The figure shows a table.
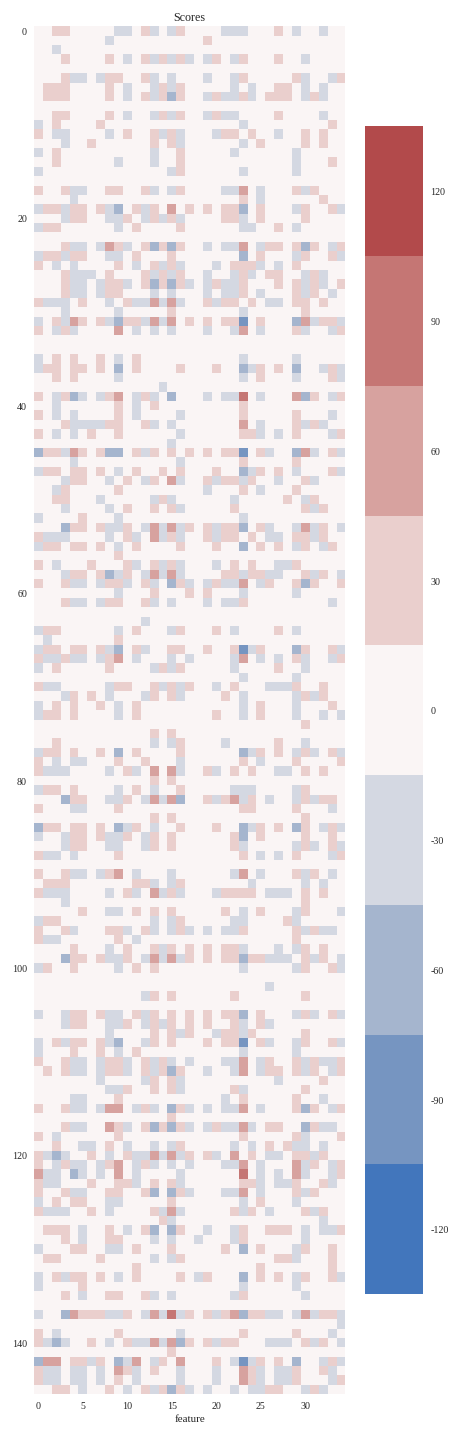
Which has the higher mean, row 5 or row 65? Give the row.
65
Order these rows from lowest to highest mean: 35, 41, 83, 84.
41, 35, 83, 84
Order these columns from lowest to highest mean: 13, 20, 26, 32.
26, 20, 32, 13
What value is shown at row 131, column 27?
30
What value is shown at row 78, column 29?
30
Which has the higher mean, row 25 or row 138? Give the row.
25
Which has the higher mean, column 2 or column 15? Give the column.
15
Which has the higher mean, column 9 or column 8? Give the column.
9
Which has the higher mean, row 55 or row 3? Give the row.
55
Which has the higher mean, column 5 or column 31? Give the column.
31
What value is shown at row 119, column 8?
30
